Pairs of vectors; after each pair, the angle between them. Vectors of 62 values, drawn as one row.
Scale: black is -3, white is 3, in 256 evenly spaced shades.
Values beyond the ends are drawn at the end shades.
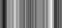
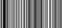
partly aligned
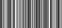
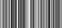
partly opposed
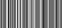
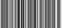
partly opposed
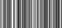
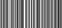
orthogonal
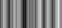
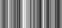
nearly opposite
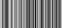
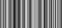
partly opposed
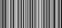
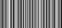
nearly parallel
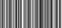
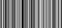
nearly opposite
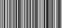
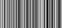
nearly parallel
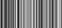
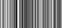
nearly opposite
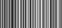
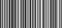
nearly parallel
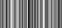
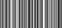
nearly parallel
